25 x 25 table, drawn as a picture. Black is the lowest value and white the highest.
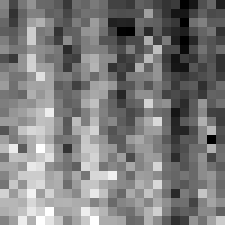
Values rise toward the bottom left. The bottom left is the ninth with the highest average. No single row or column stands out from its neighbours. The ninth with the lowest average is the top right. Neither half mirrors the other. Stripes running up and down repeat 4 times from left to right.
